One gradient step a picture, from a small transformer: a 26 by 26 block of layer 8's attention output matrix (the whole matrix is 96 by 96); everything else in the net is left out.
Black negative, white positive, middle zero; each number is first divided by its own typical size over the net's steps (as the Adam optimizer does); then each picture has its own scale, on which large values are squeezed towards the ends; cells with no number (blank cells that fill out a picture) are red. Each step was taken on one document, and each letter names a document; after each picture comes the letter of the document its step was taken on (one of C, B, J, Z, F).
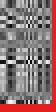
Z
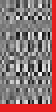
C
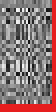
C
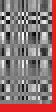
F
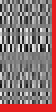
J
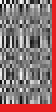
J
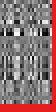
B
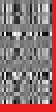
B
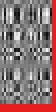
B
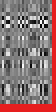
F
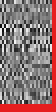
J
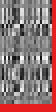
B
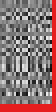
C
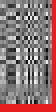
Z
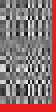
C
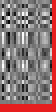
F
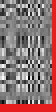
Z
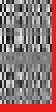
J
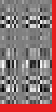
F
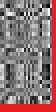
Z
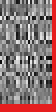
C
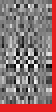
C
